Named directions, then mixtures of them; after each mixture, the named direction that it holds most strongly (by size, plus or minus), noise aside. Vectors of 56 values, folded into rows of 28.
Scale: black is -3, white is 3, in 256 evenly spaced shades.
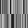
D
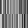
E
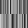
E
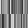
D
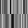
D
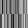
E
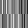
E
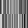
E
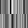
D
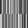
E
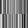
E
